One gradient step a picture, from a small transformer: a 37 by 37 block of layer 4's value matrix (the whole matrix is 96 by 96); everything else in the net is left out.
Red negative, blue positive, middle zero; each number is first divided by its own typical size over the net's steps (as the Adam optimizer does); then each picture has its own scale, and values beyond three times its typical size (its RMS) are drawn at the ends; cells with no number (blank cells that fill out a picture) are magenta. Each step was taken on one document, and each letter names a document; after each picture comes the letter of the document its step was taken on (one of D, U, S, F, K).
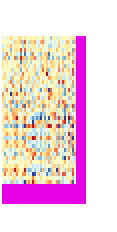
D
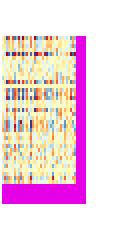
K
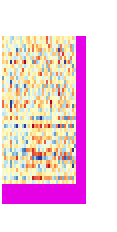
D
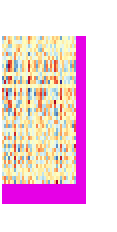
K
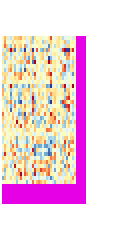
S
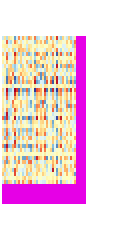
K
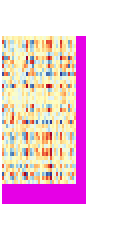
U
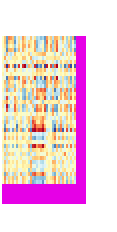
K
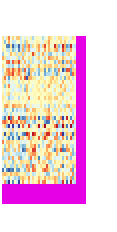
U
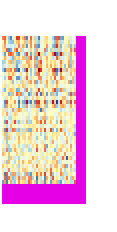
K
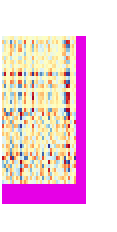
S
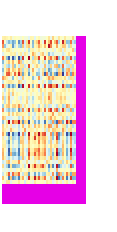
U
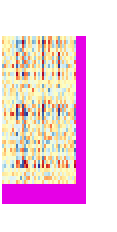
U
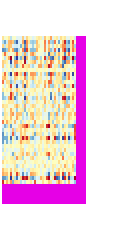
U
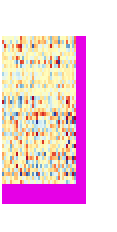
S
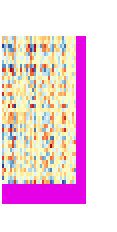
U
